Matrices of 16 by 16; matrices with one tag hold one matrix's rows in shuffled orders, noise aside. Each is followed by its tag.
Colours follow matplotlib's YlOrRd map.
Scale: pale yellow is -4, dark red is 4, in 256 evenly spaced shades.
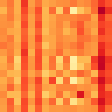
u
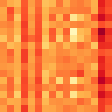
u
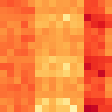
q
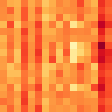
u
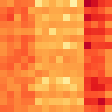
q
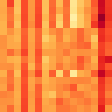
u
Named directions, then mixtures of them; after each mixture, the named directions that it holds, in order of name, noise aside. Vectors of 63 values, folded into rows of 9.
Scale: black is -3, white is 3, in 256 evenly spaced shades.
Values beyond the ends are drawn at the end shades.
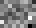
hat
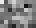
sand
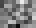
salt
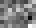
hat, sand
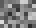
hat, salt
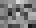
hat, salt, sand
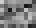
hat, sand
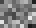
hat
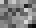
hat, sand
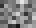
salt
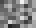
salt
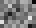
hat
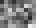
hat, sand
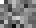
hat, sand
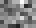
salt, sand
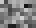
salt, sand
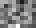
salt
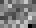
hat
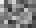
salt, sand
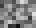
salt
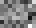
hat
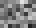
hat, salt, sand
